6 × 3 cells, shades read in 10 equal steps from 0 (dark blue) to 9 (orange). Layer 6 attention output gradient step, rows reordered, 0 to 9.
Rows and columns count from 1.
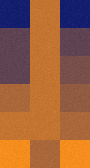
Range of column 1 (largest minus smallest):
9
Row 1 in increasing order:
0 0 7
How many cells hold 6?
3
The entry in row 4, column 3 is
5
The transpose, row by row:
0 3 3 6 7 9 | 7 7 7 7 7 6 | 0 3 4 5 6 9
